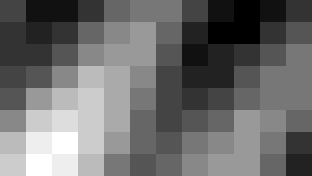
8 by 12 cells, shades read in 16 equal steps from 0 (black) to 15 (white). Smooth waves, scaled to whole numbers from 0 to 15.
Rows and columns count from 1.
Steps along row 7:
up up down down down down up up up down down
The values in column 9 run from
0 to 9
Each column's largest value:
12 15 15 12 10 9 7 8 9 9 8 7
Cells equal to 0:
3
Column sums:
50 61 70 75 69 57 41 32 32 41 44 40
